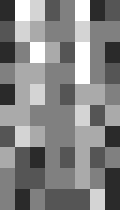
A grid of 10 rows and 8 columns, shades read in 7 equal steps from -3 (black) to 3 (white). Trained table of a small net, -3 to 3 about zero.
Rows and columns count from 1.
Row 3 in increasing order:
-2 -2 -1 0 0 1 3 3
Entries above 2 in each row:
2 0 2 1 0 0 0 0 0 0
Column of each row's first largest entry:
2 2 3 6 3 6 2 1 6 7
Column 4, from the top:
-1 0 1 0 0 0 0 0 0 -1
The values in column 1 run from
-2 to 1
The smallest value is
-2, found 10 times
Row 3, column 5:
-1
